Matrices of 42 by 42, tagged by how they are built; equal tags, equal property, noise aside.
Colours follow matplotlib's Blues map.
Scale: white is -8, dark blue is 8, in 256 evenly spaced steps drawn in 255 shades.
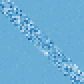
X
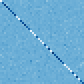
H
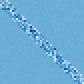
X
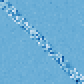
X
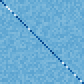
H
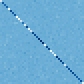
H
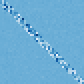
X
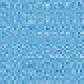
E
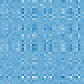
E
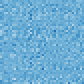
E
